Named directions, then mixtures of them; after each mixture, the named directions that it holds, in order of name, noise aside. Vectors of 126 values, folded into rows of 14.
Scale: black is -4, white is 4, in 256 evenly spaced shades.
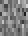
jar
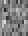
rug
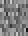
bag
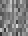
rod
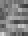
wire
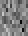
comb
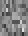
comb, wire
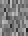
bag, comb, rug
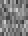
rod, rug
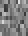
bag, jar, rug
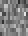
bag, jar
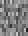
bag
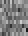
bag, comb, wire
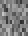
comb, rug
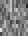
jar, rod, rug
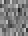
bag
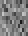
comb, rug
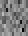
comb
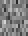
rod, rug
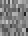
bag, comb, jar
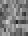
jar, rod, wire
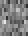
rug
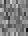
bag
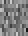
bag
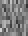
bag, rod, rug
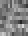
comb, wire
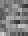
wire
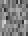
rug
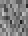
bag, comb, rug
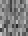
rod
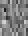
bag, rug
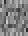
bag, rug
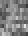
rod, wire
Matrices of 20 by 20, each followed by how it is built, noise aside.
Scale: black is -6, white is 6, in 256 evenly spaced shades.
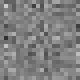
low rank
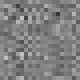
low rank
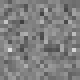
low rank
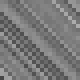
Toeplitz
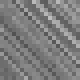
Toeplitz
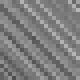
Toeplitz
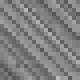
Toeplitz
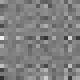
low rank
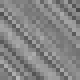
Toeplitz
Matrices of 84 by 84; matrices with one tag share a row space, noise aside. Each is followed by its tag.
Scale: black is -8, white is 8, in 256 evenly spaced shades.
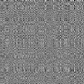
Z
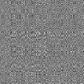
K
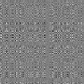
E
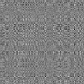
Z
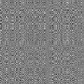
E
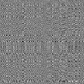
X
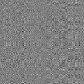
X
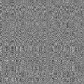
E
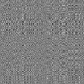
X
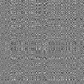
K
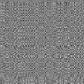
Z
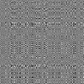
K
